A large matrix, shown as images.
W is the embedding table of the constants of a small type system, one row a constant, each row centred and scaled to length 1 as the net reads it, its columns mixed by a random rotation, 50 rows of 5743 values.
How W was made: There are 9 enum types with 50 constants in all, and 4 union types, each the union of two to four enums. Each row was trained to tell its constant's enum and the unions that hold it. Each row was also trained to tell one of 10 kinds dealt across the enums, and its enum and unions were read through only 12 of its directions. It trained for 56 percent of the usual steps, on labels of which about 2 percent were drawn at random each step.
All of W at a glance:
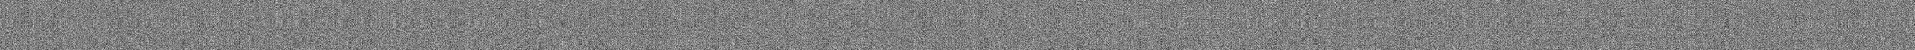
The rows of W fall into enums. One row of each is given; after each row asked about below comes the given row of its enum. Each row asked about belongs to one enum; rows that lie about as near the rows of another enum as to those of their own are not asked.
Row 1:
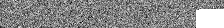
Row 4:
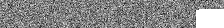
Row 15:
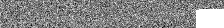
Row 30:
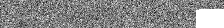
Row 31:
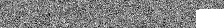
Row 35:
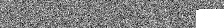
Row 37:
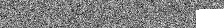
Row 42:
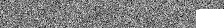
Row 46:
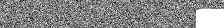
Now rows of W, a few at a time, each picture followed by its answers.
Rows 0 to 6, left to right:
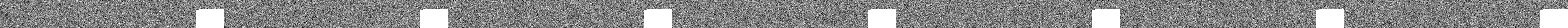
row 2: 35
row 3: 30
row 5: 15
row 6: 35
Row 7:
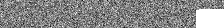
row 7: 46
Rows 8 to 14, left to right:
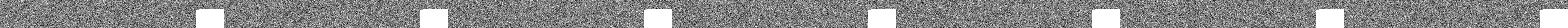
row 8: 4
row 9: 31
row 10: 42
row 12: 42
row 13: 31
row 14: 30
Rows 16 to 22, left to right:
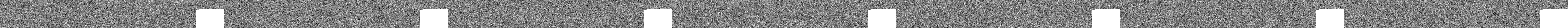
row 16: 4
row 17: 35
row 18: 15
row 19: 35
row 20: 30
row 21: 35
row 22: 30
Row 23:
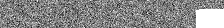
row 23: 31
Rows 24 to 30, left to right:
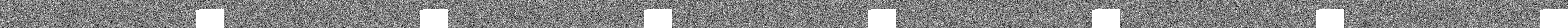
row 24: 37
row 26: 30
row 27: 1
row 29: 46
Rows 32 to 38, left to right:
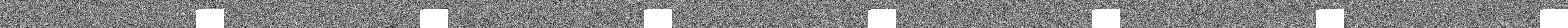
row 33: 42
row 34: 30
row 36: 31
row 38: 46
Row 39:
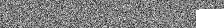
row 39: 15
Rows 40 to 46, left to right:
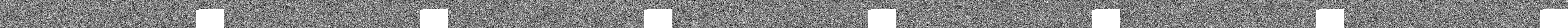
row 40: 35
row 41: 15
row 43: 15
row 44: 15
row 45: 1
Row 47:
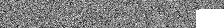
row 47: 42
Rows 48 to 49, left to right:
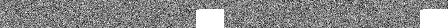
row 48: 4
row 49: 31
